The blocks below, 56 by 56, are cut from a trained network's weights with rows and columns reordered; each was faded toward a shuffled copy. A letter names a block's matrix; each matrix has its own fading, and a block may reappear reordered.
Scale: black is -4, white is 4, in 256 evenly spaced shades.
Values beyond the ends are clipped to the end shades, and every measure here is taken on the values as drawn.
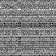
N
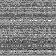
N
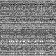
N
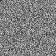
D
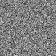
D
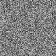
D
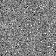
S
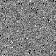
S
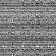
N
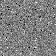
S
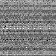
N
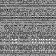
N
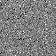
S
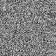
D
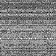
N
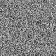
D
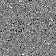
S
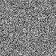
D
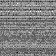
N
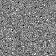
S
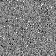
S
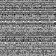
N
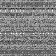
N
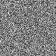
D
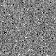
S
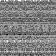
N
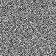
D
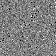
S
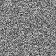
D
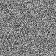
D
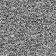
D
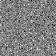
S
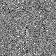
S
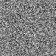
D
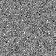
S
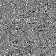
S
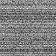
N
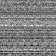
N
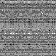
N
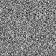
D
